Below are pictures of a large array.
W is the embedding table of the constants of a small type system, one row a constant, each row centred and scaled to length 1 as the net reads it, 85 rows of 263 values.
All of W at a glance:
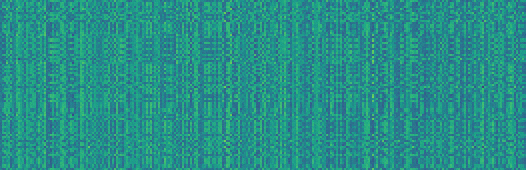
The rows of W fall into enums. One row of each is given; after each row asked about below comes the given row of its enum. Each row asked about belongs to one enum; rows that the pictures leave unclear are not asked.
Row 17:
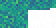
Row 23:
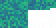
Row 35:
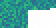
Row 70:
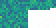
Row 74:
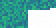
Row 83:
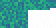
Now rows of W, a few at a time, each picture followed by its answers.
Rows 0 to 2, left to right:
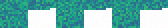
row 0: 23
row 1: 74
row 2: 74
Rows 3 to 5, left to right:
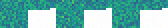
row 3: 83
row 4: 17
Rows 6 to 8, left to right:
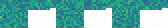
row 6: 70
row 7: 23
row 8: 35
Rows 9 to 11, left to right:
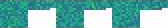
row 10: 70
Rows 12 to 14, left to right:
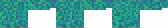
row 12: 83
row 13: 83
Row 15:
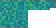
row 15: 83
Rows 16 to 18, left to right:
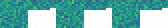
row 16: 35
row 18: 74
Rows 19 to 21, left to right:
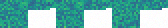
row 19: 23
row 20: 23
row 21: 74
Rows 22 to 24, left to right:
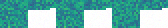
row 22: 23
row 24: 74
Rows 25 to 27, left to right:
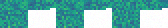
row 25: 23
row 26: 23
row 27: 83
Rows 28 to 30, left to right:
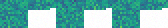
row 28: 23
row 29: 70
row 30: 23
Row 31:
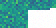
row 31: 17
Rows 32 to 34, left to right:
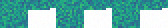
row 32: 74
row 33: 35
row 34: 74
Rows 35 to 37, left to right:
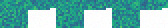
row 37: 23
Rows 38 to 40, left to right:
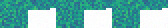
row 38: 35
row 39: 83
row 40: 35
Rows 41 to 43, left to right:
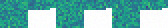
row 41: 23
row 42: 74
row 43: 70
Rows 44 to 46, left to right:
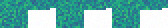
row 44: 35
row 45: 74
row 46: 35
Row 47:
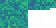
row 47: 23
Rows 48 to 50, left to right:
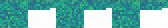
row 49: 35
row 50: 23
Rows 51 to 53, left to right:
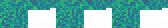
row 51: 35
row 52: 35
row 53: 35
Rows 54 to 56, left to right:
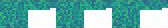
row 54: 83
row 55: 83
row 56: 35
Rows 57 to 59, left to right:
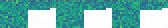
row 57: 17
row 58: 74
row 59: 23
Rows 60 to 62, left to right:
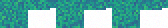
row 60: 83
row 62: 74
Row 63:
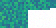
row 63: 83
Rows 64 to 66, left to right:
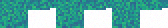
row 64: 74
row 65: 74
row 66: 83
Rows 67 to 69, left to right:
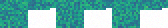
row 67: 23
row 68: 83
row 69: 74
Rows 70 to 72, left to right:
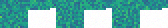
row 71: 83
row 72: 35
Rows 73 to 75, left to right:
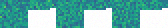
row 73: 70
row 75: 83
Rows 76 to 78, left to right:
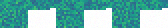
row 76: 35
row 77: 23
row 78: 83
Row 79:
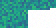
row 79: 74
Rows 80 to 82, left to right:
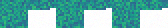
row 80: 74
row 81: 74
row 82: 83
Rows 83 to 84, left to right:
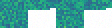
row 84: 23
